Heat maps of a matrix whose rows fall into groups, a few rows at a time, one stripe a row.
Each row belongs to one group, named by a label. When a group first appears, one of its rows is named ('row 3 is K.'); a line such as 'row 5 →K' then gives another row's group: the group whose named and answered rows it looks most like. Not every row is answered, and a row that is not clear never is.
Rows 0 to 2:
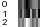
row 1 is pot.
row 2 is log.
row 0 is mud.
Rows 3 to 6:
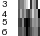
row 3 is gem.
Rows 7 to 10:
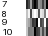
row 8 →gem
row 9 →pot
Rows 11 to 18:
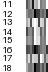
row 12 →mud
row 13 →gem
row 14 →log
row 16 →mud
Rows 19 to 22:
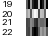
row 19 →pot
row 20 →gem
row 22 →mud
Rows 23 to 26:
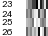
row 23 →pot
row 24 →gem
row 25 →log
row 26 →gem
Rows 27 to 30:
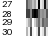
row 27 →gem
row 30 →gem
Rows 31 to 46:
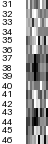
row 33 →log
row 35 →gem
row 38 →mud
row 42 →log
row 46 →gem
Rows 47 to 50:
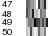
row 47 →gem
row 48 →log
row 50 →gem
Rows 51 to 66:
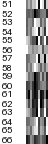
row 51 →gem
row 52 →mud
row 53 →log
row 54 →gem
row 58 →log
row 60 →mud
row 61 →pot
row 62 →pot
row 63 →pot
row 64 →gem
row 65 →gem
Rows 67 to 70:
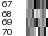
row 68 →log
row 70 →gem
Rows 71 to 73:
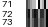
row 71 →gem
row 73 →pot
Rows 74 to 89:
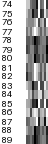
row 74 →pot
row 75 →pot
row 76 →gem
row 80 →mud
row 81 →log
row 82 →log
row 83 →pot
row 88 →mud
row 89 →mud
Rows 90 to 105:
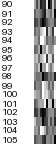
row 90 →pot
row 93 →gem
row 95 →log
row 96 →gem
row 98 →mud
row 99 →log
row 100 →log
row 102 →mud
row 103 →mud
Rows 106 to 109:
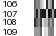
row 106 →gem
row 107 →pot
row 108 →log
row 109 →log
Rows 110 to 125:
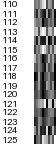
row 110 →gem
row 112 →mud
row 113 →gem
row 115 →log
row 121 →gem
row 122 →mud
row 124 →pot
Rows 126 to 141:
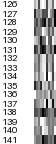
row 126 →gem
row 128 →pot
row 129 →log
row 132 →gem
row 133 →gem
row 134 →gem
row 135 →log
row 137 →gem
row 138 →mud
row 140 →log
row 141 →mud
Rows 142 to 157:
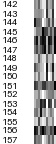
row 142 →gem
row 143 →gem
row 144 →log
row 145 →mud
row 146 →pot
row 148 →gem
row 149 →gem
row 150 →gem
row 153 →pot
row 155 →gem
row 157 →log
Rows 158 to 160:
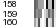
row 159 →log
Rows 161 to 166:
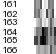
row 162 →gem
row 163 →log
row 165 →mud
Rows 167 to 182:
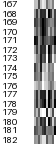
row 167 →gem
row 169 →mud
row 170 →mud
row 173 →pot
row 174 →log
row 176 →log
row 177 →pot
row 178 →pot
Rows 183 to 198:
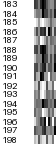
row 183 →mud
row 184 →mud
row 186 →pot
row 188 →mud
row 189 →mud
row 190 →pot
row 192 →gem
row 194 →mud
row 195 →log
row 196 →pot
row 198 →gem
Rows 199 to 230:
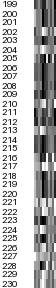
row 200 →mud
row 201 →mud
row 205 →pot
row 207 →mud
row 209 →mud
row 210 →gem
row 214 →mud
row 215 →mud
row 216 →pot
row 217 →log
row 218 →mud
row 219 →mud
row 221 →gem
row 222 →log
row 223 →mud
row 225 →mud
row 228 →pot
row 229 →log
